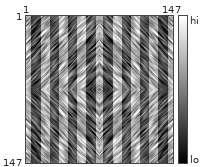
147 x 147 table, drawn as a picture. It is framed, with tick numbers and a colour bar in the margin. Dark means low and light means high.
Upright stripes repeat 8 times across the table. It mirrors both left to right and top to bottom. Overall the values sit about 50% of the way up the scale. There is no overall slope.
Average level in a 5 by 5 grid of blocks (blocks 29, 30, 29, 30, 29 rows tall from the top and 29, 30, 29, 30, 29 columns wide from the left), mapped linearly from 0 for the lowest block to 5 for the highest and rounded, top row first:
2 5 2 5 2 / 3 3 1 3 3 / 3 5 0 5 3 / 3 3 1 3 3 / 2 5 2 5 2
